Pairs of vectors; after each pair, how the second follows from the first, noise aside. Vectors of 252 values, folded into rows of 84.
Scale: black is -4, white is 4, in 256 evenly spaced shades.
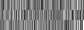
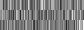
sign-scrambled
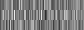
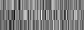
sign-scrambled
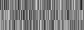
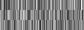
sign-scrambled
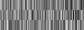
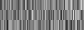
negated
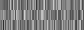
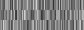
sign-scrambled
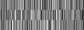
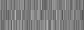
shrunk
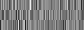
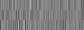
shrunk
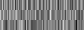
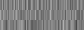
shrunk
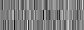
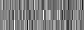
negated
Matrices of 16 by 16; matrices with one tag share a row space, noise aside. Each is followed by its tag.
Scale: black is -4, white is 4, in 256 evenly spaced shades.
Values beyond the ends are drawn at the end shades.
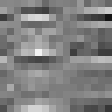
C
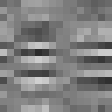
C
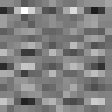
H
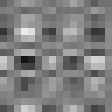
H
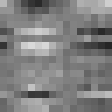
C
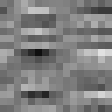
C
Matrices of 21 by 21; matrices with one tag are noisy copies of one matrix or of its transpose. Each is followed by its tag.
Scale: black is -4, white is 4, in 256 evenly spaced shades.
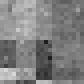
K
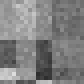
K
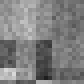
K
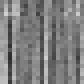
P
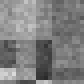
K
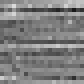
P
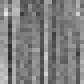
P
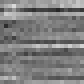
P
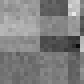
K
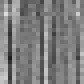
P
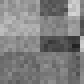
K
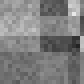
K
